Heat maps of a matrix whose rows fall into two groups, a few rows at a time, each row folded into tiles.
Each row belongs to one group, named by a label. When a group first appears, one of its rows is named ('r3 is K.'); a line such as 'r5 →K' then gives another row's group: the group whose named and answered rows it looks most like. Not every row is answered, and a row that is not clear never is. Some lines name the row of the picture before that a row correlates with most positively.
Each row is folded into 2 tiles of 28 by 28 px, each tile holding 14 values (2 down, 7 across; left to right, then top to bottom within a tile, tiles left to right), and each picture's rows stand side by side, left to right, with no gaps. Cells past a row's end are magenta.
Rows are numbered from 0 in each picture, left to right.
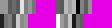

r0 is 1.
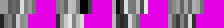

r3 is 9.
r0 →1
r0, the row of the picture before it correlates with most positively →0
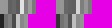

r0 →1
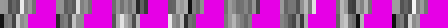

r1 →1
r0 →1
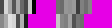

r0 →9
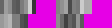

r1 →9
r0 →9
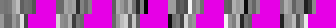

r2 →9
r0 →9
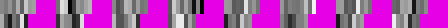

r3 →9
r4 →1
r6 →1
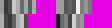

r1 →1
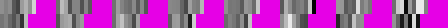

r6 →1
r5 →9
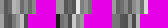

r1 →1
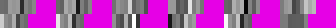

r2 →9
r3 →1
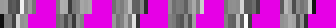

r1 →9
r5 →9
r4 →9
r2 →9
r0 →1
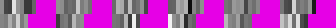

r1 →1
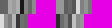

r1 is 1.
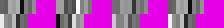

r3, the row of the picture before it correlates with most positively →0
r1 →1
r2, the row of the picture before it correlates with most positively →0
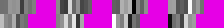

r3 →1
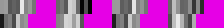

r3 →9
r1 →9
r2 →1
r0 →1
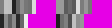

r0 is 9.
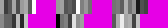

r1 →1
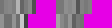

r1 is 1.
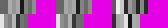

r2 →9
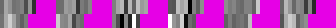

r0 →9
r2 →9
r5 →9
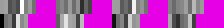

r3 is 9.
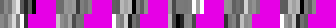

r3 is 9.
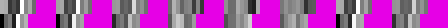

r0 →1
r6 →1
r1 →1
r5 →9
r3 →9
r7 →1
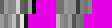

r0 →9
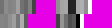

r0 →9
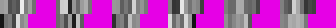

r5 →9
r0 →1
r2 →1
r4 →9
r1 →9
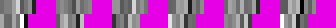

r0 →9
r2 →1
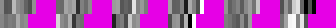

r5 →9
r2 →1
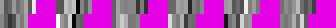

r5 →9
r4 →1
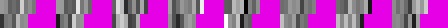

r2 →9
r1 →1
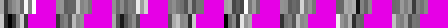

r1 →1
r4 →1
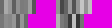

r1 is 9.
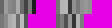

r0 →9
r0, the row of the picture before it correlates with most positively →0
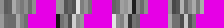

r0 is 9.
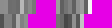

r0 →1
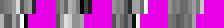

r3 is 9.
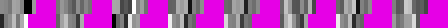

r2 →1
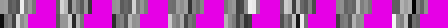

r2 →1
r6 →1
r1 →9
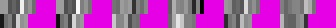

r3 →9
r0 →1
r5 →9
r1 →1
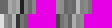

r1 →1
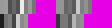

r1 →1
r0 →1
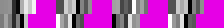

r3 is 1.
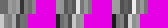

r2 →1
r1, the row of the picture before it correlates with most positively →2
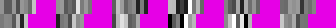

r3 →1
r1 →1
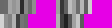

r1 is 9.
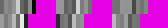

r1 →1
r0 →9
